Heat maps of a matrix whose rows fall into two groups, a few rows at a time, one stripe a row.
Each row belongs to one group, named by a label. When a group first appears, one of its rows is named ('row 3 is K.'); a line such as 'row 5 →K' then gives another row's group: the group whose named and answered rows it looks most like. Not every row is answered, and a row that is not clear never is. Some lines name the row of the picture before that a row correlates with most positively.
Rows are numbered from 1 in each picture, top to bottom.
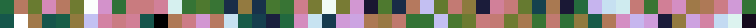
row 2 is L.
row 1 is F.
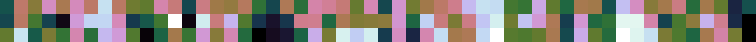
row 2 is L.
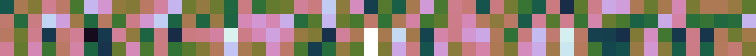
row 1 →F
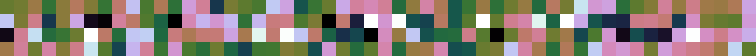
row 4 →F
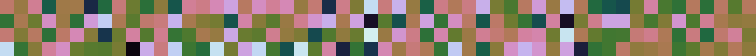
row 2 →F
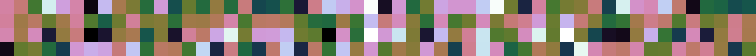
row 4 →L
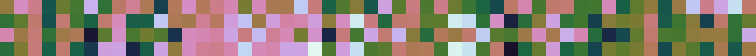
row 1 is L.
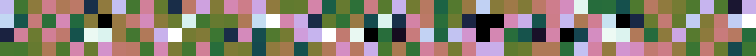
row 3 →F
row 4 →L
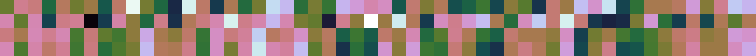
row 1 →L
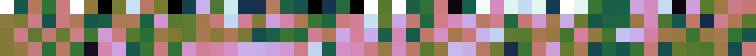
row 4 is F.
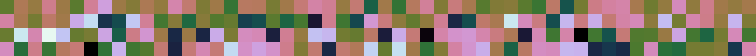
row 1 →F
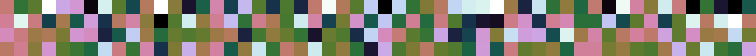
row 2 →L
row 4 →F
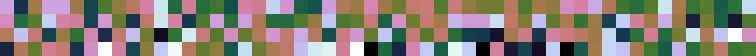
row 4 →F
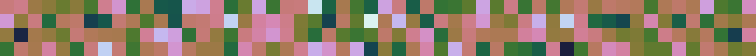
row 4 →F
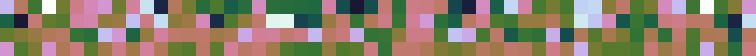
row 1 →F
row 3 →F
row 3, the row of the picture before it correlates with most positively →4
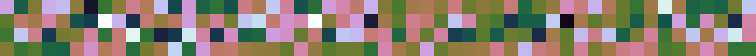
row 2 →F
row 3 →L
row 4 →L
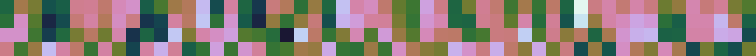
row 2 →L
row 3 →L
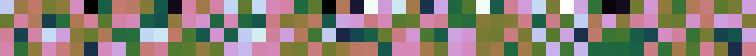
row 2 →L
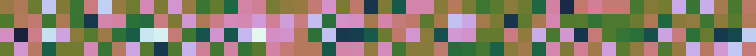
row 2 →F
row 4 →L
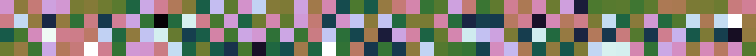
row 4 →F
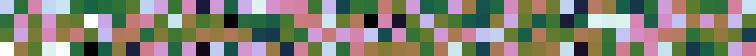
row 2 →F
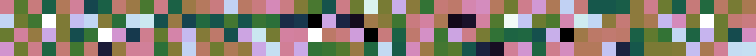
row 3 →F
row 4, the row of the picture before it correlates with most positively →1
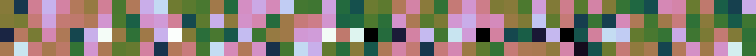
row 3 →F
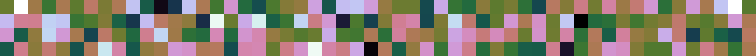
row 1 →L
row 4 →F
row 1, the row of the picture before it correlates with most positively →4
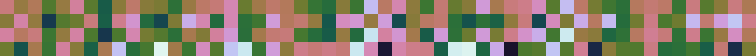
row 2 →L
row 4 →F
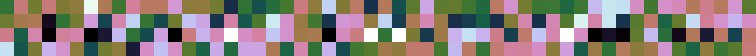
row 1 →F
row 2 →L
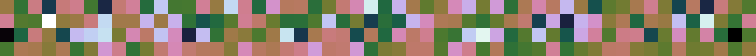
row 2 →F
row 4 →F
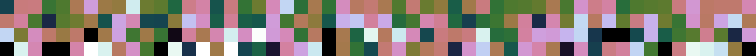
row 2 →L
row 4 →L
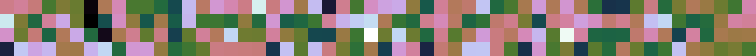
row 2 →L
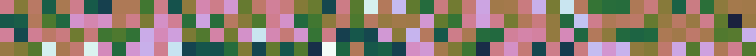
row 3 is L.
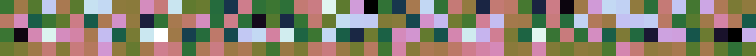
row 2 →L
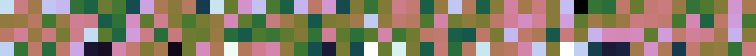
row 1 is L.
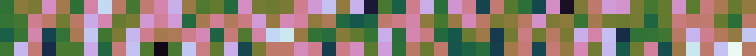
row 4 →L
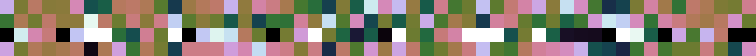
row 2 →F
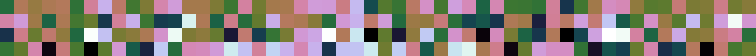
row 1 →F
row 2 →L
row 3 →F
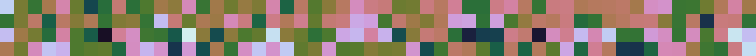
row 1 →L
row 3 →L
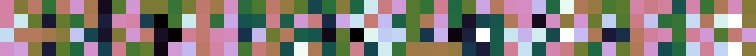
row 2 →L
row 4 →L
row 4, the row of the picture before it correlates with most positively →3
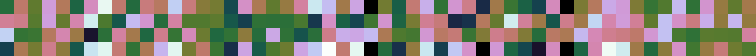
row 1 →F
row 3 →L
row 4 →F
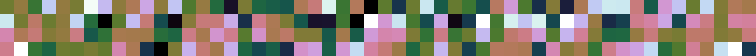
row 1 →F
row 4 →L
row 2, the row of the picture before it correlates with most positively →2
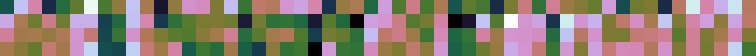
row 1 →L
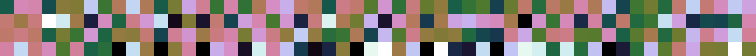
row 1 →L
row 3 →L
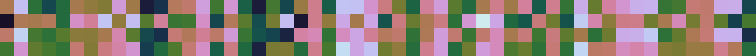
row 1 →L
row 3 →L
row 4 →L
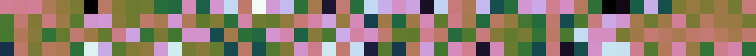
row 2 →F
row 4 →F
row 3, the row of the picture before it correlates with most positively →4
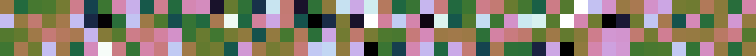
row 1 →L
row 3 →F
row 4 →F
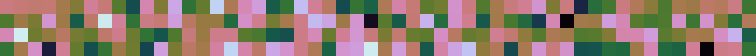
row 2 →F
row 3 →L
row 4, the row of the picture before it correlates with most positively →2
